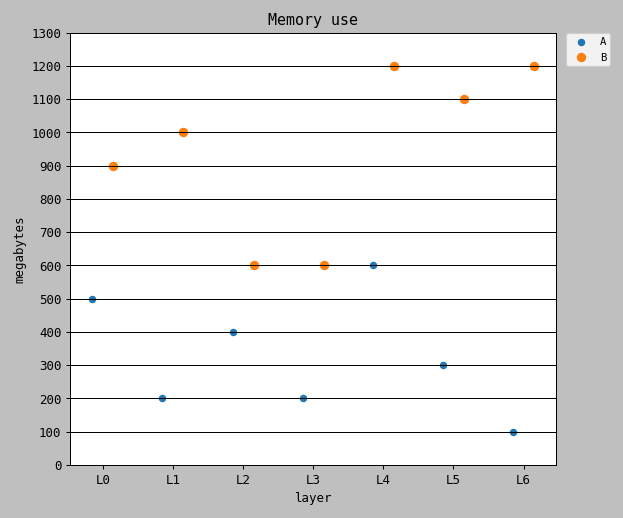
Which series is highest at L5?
B
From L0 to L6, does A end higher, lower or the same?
lower
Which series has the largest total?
B
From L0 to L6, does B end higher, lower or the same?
higher
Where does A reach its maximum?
L4
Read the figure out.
Title: Memory use
x-axis: layer, ticks L0 L1 L2 L3 L4 L5 L6
y-axis: megabytes, ticks 0 100 200 300 400 500 600 700 800 900 1000 1100 1200 1300
Legend: A, B
Values:
A: 500 200 400 200 600 300 100
B: 900 1000 600 600 1200 1100 1200
